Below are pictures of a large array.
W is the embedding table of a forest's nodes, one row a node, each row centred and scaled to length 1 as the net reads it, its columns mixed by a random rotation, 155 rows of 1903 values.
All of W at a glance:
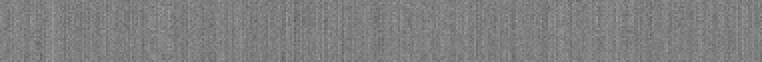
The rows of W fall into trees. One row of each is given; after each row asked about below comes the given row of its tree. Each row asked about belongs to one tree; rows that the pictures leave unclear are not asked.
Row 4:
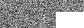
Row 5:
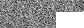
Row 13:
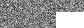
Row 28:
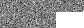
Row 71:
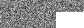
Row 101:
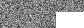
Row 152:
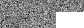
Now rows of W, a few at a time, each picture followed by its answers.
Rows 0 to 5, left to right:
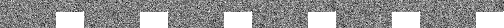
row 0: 5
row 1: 4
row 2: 101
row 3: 5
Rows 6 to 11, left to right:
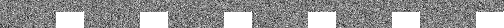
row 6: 71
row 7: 71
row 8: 71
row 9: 152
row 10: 4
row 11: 13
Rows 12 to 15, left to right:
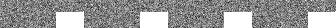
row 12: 5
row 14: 71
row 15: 5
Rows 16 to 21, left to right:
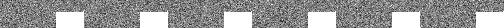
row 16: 28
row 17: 28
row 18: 13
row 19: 28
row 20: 71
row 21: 5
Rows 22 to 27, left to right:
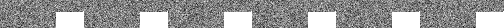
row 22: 71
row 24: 28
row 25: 5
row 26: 5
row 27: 101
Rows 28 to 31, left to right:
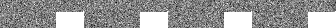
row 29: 4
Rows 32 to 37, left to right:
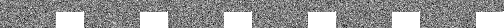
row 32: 71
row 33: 5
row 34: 152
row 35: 101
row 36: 4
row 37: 101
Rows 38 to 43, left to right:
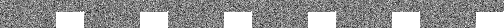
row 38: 101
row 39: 5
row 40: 71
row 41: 5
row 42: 71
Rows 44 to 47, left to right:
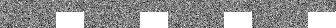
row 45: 71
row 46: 5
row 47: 152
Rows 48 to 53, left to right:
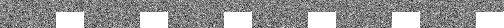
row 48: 5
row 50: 5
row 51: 71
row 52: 71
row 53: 71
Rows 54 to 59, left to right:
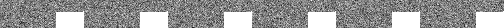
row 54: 71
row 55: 71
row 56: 5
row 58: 4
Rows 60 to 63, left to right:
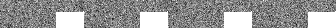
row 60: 5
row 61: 5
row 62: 152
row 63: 5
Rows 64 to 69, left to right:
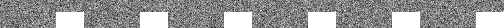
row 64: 152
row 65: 4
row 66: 101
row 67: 5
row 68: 5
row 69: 71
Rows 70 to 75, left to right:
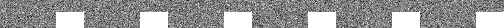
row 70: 71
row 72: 13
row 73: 4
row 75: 101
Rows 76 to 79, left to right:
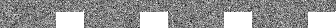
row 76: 28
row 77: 101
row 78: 152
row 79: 5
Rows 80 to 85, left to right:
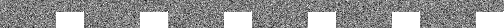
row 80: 71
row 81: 152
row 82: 28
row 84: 101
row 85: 4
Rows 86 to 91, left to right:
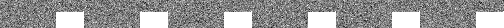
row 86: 71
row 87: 13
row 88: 28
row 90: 28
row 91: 13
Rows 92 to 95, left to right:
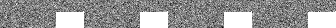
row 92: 71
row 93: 101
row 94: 101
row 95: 28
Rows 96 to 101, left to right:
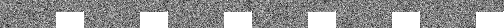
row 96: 4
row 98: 5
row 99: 28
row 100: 28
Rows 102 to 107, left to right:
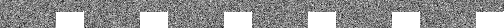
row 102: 71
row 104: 101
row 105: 13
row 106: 101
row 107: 152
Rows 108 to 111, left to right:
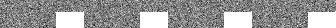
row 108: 101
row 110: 5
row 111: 71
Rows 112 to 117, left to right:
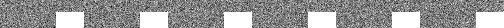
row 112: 101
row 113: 101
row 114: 5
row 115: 13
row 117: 4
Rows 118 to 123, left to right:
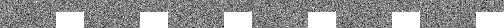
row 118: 28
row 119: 71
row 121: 152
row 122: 28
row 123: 101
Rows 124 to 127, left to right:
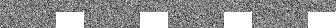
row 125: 101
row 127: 13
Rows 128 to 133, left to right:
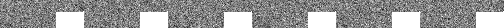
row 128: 5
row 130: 71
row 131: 152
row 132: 4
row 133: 5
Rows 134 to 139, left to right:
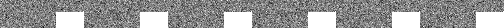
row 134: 101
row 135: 4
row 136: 5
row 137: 4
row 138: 13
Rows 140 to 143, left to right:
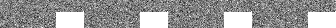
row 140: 71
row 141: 4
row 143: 4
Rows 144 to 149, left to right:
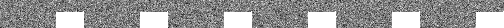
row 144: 71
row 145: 13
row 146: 4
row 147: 4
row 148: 4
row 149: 71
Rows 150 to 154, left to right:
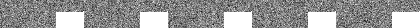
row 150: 152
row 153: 5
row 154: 28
